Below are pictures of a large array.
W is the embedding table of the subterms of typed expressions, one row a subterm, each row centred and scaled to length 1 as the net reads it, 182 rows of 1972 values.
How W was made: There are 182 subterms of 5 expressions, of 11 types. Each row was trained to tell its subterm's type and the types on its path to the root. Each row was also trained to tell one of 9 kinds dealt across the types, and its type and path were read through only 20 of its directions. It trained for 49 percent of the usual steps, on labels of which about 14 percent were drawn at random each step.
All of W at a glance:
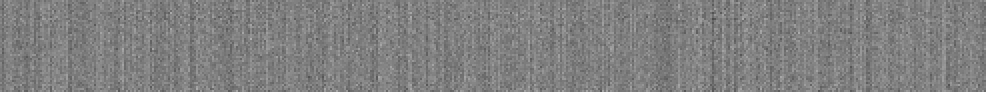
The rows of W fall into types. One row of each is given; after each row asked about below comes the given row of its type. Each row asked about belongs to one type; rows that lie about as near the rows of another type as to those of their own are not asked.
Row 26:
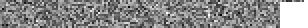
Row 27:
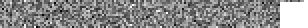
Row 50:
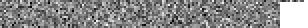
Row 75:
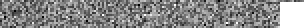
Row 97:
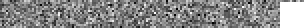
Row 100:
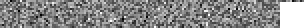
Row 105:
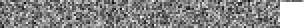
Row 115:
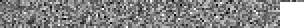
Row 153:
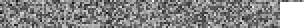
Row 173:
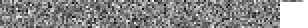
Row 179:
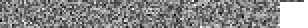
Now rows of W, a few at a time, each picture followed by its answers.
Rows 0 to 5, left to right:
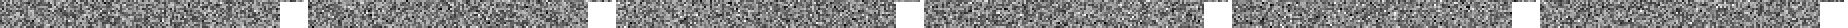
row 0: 173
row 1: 97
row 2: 50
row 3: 26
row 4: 115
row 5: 179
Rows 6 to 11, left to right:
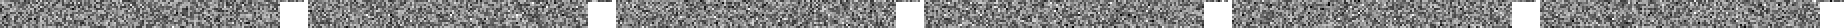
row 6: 50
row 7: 173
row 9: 26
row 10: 50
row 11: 100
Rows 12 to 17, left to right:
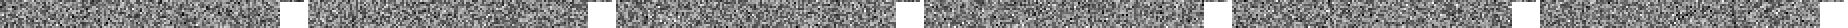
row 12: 179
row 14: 75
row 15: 115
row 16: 26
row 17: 97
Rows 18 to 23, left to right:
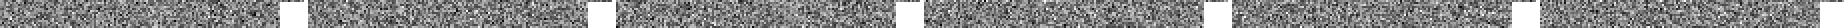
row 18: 100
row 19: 75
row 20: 105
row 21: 173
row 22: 105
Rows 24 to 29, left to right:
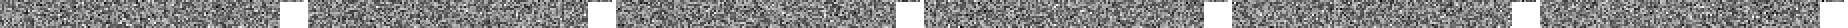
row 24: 153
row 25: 26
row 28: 100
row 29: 50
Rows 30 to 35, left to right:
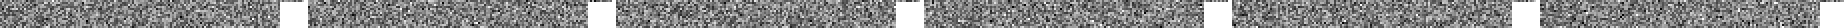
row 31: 50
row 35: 115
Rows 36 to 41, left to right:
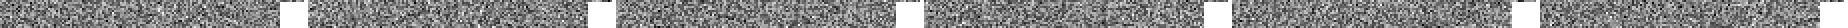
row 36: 26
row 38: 26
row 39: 26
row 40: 97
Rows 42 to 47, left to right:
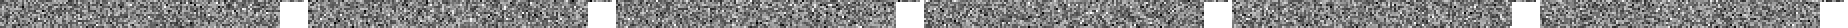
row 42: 105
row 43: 153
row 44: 27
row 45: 105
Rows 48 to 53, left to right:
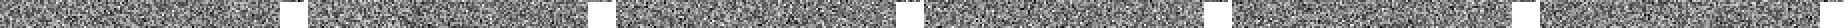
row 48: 75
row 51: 75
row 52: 75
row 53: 179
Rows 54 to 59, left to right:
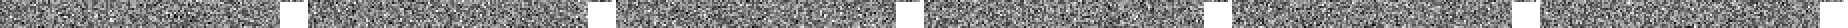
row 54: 173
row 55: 75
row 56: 27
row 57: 179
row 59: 153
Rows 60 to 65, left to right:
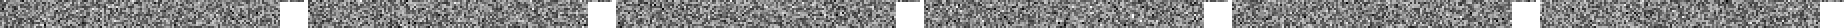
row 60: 179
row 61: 173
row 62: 26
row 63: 27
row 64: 97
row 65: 153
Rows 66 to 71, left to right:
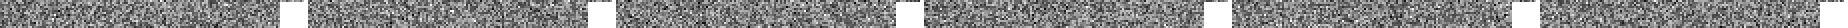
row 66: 97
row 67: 153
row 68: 173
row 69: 115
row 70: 75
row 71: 179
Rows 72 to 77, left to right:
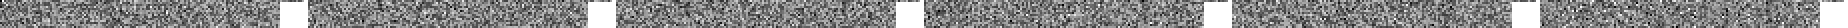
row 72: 173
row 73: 153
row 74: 173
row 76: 75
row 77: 173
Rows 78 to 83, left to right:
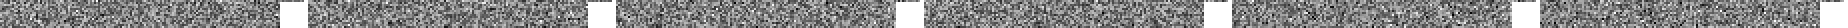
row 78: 26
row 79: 179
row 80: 153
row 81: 173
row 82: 105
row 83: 26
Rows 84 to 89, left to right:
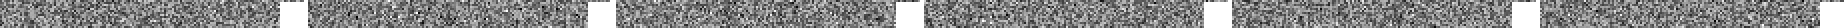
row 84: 179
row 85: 179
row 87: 153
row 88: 50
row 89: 105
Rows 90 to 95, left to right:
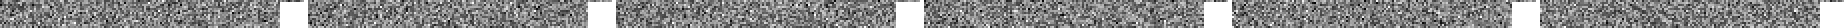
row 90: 27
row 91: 97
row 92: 97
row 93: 173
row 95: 173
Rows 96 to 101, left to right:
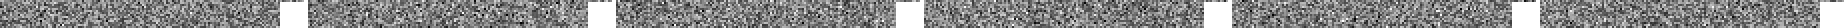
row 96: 173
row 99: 153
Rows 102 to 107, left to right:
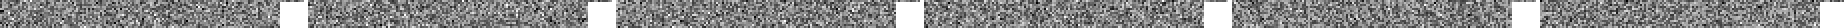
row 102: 50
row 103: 100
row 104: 50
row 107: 26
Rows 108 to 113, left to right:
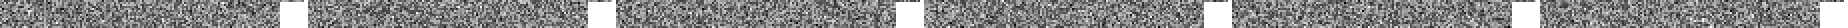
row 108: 105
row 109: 173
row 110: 100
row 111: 100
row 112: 179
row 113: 75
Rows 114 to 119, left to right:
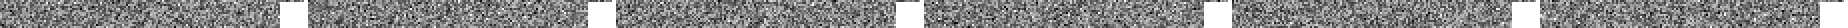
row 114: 26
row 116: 179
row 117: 115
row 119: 27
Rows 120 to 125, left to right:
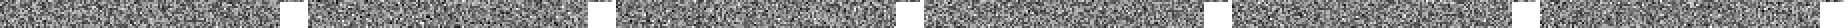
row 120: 153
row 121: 97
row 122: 115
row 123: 179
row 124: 173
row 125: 50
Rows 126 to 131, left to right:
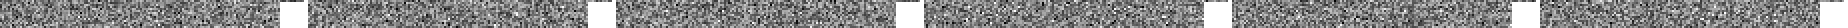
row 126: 75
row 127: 105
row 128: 179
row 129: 50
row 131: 105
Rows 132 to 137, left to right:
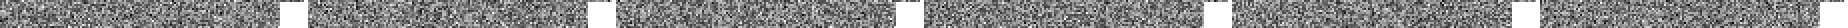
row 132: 100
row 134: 100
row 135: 105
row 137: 50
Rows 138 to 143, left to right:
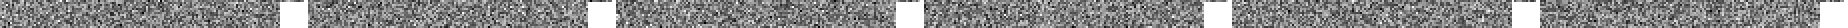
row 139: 75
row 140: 75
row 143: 115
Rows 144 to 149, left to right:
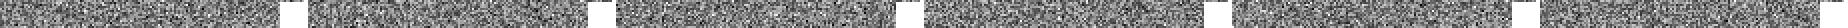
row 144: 105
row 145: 100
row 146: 115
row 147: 26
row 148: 27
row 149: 173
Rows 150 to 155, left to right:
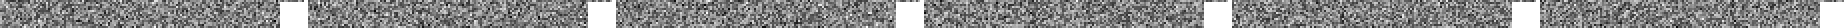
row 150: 26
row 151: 179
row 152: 97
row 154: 153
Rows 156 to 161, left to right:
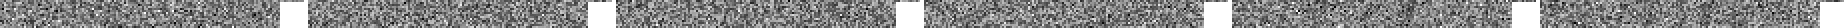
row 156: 153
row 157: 50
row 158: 153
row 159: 153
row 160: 115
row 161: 27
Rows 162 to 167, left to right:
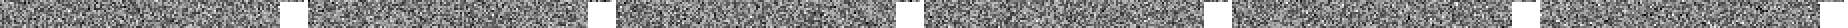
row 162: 50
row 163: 173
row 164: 97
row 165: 179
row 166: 105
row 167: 50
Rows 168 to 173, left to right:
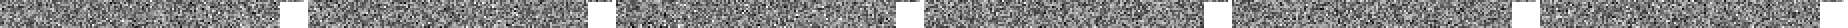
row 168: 115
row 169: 26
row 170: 115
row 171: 26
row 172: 97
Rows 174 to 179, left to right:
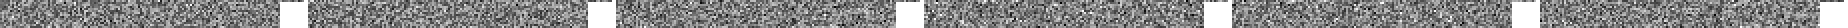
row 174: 179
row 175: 179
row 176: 27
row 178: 105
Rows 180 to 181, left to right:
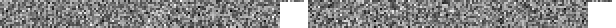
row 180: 50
